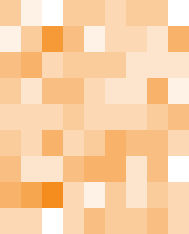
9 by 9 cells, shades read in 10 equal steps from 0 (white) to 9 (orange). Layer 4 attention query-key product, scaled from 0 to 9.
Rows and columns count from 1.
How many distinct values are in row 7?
4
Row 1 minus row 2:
3 -3 -8 -1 3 0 1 2 -6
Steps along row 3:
up down up same same down same same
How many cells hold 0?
4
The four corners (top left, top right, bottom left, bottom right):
4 0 3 3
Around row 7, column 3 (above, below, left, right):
6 9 2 5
